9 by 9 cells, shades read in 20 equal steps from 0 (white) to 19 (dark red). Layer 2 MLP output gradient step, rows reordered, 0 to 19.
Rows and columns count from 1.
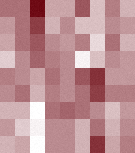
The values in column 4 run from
6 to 11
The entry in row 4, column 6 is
1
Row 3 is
7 11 13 9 8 10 3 11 6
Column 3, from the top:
19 15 13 12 7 6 0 1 0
